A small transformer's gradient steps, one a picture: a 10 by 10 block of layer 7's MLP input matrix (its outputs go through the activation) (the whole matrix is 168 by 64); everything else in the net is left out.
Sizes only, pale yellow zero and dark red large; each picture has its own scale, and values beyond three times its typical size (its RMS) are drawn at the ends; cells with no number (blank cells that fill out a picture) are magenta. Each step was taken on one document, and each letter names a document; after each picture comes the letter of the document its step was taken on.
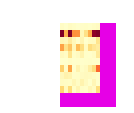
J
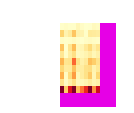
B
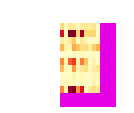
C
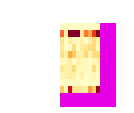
J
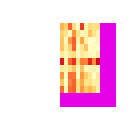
C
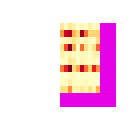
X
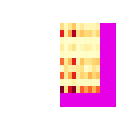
B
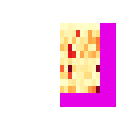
J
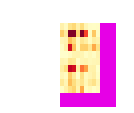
X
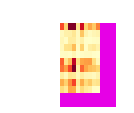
C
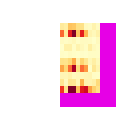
C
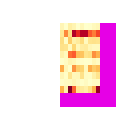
J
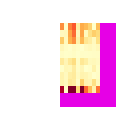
C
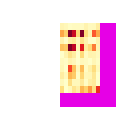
X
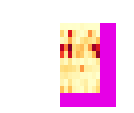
J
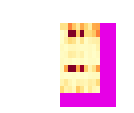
X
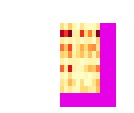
J
